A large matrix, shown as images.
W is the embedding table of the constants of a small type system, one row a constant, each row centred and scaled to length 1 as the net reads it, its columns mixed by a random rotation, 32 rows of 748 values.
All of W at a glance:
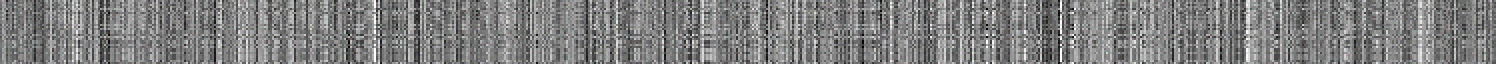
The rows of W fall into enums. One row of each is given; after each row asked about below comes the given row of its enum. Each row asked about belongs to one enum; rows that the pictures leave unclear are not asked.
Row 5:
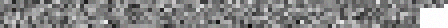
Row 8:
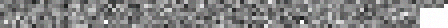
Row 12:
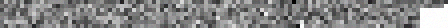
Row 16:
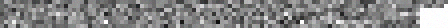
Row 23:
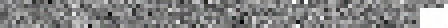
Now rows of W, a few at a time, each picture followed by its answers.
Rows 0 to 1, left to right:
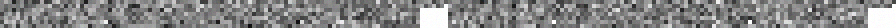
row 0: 5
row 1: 8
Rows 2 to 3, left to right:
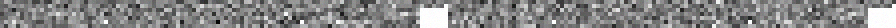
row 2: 16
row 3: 8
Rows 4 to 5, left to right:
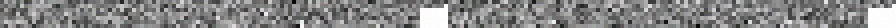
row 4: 12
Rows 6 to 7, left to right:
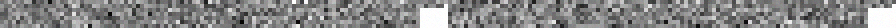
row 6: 23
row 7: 5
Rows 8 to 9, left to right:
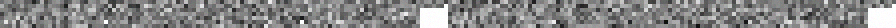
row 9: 5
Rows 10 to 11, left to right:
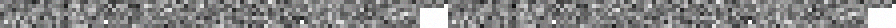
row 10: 8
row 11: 8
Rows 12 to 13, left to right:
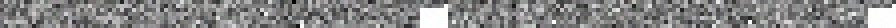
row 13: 8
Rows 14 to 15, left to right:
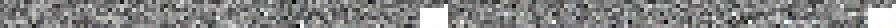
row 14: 12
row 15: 16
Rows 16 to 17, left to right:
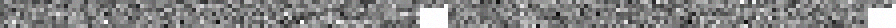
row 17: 23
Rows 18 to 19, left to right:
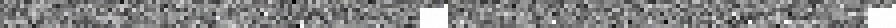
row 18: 12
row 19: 16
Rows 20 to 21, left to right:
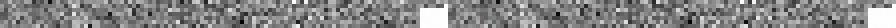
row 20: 23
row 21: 23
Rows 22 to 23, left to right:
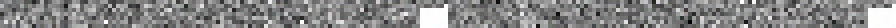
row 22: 8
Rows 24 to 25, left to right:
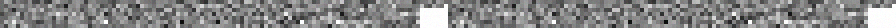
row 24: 16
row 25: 16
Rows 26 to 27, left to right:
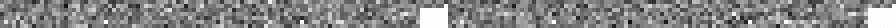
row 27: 16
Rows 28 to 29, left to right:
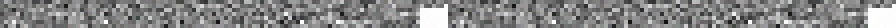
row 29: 16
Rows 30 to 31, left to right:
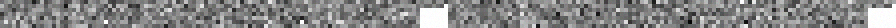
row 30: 8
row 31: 23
